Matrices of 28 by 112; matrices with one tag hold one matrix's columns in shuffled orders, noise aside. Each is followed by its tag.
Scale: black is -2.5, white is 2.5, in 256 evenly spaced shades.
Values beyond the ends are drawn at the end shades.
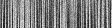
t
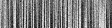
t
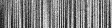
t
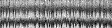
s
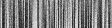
t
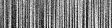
t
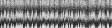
s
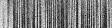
t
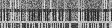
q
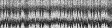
s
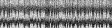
s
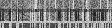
q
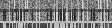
q
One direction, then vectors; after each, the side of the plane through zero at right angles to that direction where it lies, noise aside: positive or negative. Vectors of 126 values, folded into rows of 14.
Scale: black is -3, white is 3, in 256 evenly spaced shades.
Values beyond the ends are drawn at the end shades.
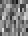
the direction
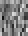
negative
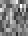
negative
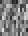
positive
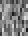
positive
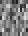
positive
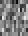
positive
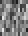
positive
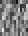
positive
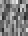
negative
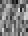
positive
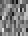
positive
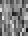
positive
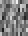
negative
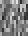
negative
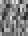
negative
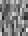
negative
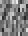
negative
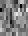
positive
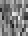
negative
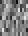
positive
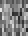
positive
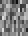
positive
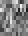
negative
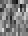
positive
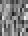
positive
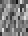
positive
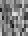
negative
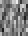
negative
